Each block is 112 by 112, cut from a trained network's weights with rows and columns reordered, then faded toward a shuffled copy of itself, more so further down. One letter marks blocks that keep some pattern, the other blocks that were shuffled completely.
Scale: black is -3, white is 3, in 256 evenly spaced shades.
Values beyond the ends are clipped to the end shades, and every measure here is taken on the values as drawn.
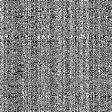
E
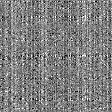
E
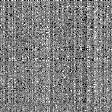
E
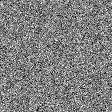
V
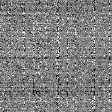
E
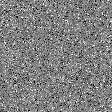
V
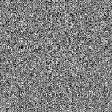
E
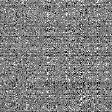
E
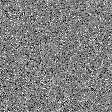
V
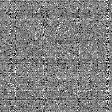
E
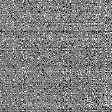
E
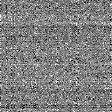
E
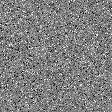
V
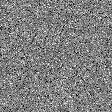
V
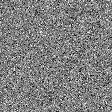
V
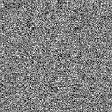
E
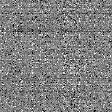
E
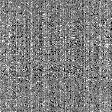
E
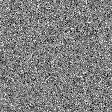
V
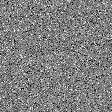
V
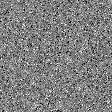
V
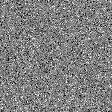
V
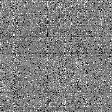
E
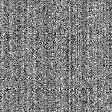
E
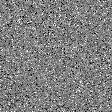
V
